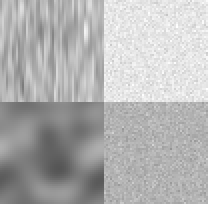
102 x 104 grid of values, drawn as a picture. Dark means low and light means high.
It is made of 2 by 2 panels. Panel 1,1: high, streaked downward. Panel 1,2: very high, fine-grained, faint in contrast. Panel 2,1: middling, smooth. Panel 2,2: high, fine-grained, faint in contrast.
